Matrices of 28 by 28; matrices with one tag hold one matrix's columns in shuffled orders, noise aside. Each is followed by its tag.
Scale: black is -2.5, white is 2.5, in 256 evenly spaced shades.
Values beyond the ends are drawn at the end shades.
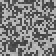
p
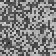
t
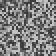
p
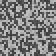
p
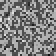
p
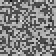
t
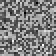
t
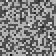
t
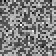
t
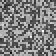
t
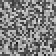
p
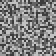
t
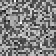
t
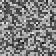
t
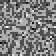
p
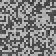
t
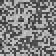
t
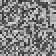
t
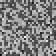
p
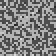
t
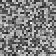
t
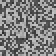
t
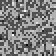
p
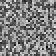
p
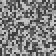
p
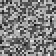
t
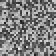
p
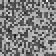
p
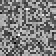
t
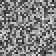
t
